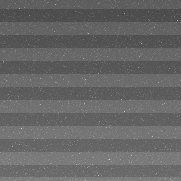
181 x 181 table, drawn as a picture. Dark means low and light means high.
On average the colour sits 40% of the way up the scale. The field climbs toward the bottom. Horizontal stripes repeat 7 times down the table.
